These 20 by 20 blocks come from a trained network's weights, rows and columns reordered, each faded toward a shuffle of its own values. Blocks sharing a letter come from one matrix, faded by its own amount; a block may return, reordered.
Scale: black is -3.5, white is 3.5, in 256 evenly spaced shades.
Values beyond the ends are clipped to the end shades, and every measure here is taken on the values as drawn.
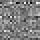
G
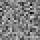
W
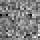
G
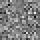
W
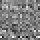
G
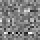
G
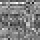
G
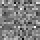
G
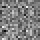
G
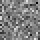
W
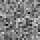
W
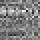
G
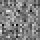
G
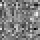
G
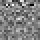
G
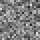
W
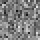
W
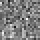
W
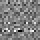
G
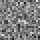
W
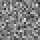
W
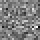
G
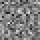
G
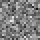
W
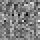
G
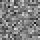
W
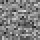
W
